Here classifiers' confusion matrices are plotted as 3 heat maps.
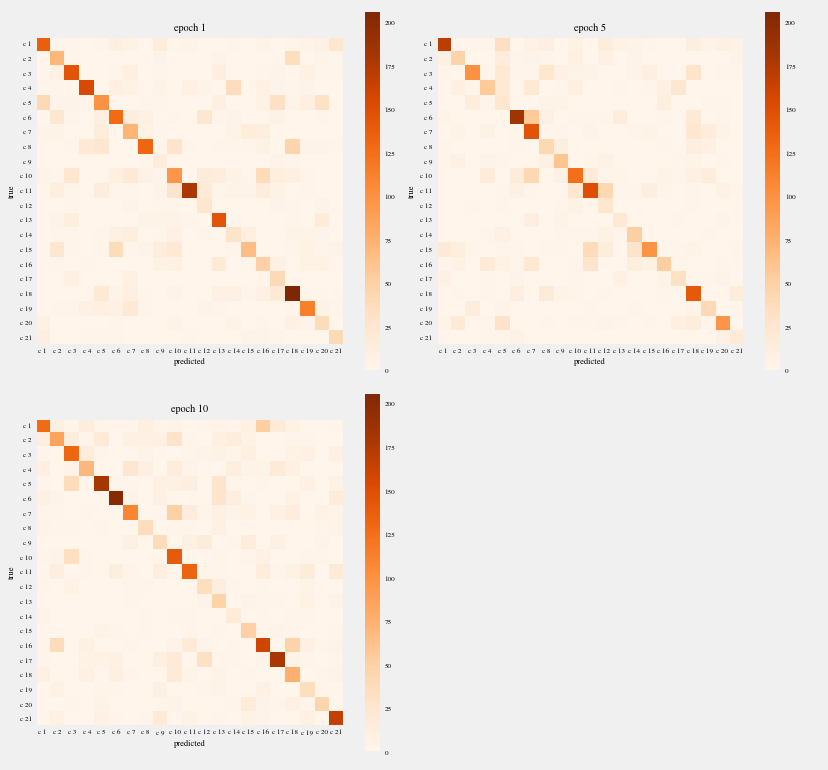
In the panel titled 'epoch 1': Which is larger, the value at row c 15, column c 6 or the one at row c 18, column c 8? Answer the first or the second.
the first
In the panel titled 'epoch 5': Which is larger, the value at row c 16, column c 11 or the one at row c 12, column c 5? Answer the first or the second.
the first
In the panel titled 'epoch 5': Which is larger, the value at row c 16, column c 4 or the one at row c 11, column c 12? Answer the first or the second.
the second
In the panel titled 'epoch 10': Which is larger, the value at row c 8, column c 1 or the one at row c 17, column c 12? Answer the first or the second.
the second
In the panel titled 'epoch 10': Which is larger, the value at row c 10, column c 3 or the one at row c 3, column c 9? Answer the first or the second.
the first
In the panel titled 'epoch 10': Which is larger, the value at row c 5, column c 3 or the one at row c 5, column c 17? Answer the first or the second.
the first
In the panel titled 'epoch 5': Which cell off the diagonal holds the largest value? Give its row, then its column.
c 6, c 7
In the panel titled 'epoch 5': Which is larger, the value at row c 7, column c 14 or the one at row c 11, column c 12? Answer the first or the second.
the second
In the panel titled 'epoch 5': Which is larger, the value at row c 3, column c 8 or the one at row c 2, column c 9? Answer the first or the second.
the first
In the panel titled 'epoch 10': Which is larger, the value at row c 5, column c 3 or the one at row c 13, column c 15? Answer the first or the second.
the first
